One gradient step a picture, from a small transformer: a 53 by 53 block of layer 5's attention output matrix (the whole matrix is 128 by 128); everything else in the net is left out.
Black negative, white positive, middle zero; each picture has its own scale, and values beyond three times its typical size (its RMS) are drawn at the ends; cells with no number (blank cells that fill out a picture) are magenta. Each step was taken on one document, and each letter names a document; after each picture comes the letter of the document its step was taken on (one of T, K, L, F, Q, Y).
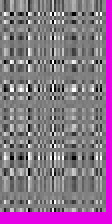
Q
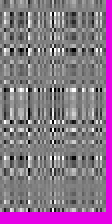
Q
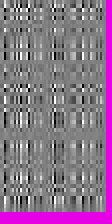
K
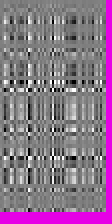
Q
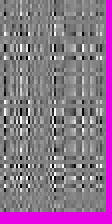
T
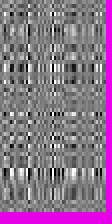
Q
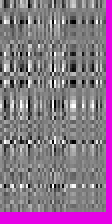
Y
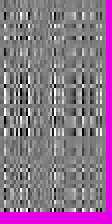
K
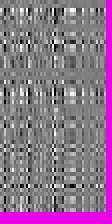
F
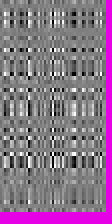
Q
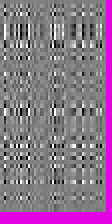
T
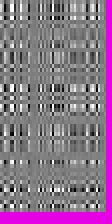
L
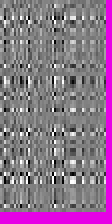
F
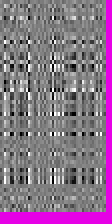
Y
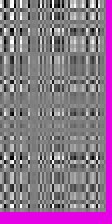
L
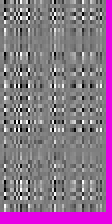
K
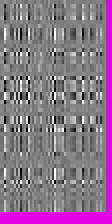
K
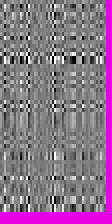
F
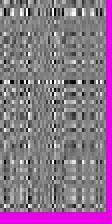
F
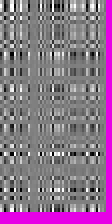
L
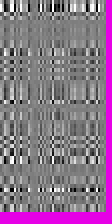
L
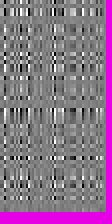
K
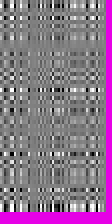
L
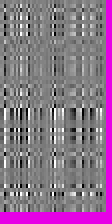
K
